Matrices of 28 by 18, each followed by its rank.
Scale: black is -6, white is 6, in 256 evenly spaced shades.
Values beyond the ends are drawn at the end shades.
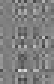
two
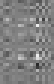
two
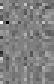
three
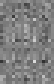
three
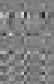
two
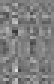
three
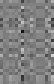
two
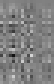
two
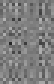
three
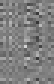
three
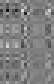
two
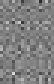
three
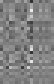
two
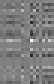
two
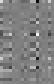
two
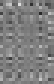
two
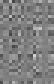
three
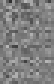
three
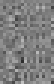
three
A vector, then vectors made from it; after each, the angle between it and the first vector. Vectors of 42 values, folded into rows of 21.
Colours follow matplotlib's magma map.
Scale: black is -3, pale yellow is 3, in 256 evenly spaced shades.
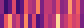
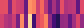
partly opposed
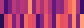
partly aligned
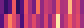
nearly parallel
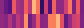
partly aligned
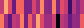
nearly opposite
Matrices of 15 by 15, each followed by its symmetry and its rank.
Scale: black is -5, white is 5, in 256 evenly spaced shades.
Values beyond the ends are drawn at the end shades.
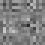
neither, rank three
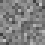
symmetric, full rank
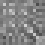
symmetric, rank three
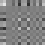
symmetric, rank one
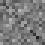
symmetric, full rank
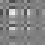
symmetric, rank one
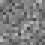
symmetric, full rank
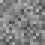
symmetric, full rank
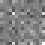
symmetric, rank three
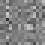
neither, rank three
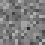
symmetric, full rank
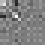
symmetric, rank three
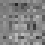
neither, rank three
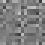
neither, rank three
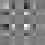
symmetric, rank one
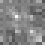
symmetric, rank three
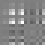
symmetric, rank one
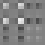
symmetric, rank one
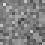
symmetric, full rank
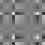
symmetric, rank one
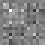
symmetric, rank three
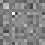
symmetric, rank three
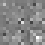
symmetric, rank three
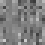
neither, rank three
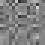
neither, rank three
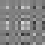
symmetric, rank one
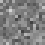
symmetric, full rank
